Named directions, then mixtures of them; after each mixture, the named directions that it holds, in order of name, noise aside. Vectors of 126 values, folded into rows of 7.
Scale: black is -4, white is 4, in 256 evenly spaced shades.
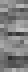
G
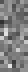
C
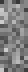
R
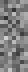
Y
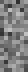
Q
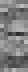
G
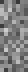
C, R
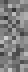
Y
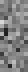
C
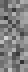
Y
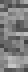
G, Q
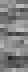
G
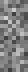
Y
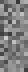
Q, Y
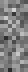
Y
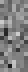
C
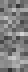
G, Y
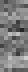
G, Y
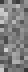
R
